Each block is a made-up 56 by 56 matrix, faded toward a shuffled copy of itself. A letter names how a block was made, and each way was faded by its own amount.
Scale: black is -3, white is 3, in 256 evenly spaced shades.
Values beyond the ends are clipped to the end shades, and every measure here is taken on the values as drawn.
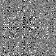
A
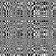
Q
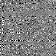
A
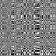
Q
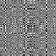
Q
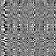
Q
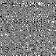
A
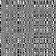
Q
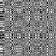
Q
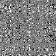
A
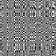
Q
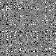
A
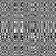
Q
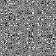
A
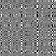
Q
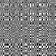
Q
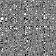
A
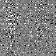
A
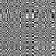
Q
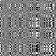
Q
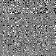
A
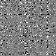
A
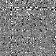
A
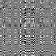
Q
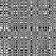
Q
